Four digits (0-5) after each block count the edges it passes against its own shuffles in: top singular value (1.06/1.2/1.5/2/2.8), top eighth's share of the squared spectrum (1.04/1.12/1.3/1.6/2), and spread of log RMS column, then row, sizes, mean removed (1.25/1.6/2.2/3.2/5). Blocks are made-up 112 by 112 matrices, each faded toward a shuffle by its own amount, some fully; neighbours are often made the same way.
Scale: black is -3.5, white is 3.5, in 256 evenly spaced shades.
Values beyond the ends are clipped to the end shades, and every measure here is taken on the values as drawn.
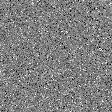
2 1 0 0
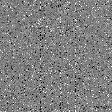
2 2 2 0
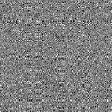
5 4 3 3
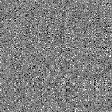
4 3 2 2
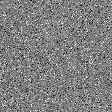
2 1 0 0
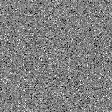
3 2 0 0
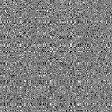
5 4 3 3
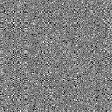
5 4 3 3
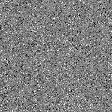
3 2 1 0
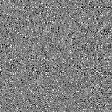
4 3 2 2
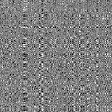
5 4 3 3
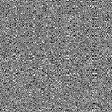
5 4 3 3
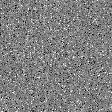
3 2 0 0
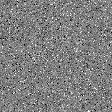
3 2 0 0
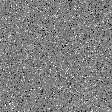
0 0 0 0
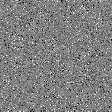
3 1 0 0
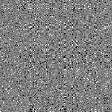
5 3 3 2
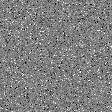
1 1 0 0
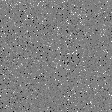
1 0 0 0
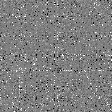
2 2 2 2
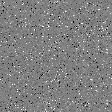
1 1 1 1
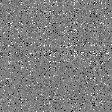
2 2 2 2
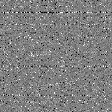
4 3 1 2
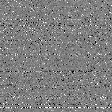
4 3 1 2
